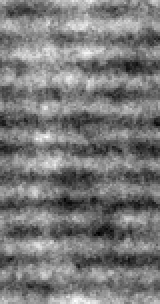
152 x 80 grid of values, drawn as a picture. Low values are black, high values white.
Overall the values sit about 50% of the way up the scale. Stripes running across repeat 11 times from top to bottom. There are no lone odd cells.
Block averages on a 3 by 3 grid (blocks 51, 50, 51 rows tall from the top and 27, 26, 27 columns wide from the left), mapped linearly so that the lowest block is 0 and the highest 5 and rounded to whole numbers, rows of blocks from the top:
4 5 1 | 2 0 0 | 2 1 0
